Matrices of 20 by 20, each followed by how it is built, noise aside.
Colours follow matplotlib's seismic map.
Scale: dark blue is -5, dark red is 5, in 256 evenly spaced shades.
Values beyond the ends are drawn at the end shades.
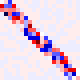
banded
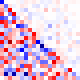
lower triangular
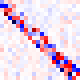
banded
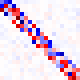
banded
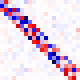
banded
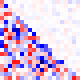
lower triangular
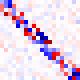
banded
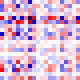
low rank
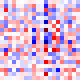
low rank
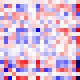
low rank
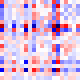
low rank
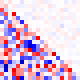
lower triangular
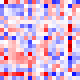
low rank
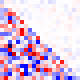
lower triangular
